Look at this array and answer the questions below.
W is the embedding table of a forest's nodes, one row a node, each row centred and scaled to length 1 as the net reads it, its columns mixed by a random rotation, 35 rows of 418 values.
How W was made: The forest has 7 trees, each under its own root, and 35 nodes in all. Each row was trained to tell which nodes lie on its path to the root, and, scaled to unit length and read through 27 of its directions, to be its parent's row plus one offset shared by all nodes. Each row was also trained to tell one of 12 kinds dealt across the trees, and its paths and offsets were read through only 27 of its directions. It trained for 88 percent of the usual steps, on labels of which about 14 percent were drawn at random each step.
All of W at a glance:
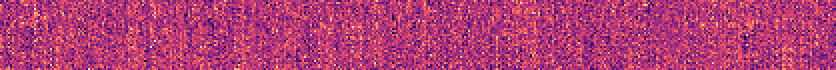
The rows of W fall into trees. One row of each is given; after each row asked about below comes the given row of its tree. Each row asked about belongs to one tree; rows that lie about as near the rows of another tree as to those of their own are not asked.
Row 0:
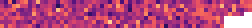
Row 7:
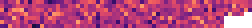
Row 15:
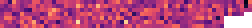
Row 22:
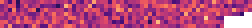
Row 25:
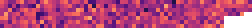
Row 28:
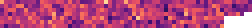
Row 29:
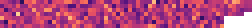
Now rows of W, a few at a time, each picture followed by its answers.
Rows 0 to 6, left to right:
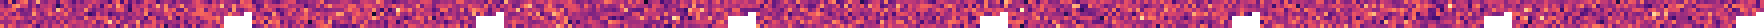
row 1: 7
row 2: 0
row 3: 15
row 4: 22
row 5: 15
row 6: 15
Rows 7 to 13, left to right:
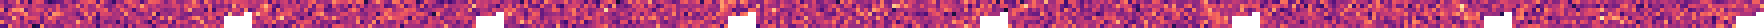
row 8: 28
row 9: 28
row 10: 7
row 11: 0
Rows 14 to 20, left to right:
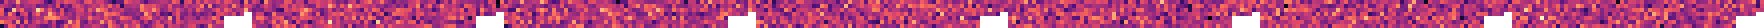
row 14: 7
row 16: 7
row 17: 22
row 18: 25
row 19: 25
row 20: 15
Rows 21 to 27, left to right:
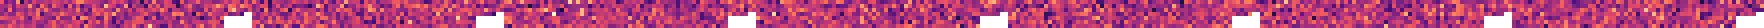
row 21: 29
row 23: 25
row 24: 29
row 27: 28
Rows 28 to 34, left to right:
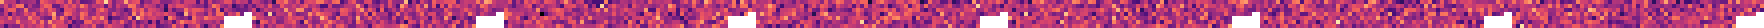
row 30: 15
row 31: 28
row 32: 29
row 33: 29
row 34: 25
